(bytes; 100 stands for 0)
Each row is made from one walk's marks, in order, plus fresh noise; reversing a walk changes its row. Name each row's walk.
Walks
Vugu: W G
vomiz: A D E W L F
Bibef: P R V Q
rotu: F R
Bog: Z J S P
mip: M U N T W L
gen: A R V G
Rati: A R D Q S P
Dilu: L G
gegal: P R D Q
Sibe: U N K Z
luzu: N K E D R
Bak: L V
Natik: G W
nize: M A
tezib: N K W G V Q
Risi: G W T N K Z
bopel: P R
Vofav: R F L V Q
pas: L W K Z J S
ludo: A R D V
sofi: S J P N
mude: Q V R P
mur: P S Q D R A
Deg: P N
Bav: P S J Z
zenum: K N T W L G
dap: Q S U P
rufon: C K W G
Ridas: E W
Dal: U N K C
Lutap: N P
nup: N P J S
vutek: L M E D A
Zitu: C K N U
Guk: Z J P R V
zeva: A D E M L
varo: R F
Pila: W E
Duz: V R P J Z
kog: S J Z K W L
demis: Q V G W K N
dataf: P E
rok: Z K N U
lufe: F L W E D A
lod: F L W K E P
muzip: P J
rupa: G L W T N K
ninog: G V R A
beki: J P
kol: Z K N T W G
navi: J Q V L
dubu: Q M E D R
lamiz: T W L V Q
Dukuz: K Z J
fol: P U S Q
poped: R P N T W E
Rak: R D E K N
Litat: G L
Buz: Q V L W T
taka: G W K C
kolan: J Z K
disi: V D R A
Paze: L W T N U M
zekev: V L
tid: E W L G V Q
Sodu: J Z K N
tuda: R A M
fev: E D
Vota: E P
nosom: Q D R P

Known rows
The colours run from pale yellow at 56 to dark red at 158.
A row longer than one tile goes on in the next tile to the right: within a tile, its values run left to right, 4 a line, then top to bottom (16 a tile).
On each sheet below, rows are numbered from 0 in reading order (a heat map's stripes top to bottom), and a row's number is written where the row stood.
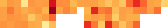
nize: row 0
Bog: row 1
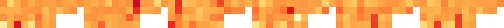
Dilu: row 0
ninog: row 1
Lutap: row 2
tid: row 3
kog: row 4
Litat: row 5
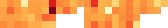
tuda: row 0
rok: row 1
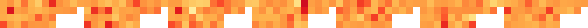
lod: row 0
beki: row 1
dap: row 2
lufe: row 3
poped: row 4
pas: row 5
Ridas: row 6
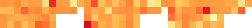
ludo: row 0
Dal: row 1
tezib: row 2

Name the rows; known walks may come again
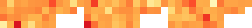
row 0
gen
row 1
Dal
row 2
fev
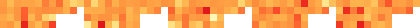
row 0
pas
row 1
Dilu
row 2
tid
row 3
Guk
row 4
beki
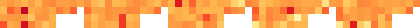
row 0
muzip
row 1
kog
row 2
Rak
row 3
tezib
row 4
zenum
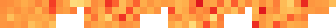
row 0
Risi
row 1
poped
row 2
Buz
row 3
Vota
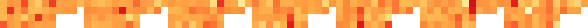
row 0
dataf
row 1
Bibef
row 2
ludo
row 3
zekev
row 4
nup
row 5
lufe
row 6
Zitu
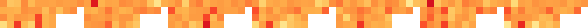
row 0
Litat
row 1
Sodu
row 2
mip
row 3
rufon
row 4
kolan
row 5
sofi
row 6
Vugu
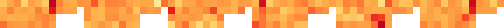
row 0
mur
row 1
rupa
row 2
Natik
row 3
Deg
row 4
luzu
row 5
disi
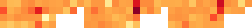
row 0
lamiz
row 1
nize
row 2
ninog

